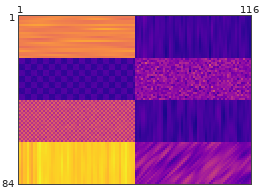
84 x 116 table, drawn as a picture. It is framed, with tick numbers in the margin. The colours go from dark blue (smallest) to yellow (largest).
The table splits into 4 rows of 2 panels. Panel 1,1: high, streaked across, faint in contrast. Panel 1,2: very low, streaked downward, faint in contrast. Panel 2,1: very low, checkered, faint in contrast. Panel 2,2: low, fine-grained. Panel 3,1: middling, checkered. Panel 3,2: very low, streaked downward, faint in contrast. Panel 4,1: very high, streaked downward, faint in contrast. Panel 4,2: low, slanting up to the right.
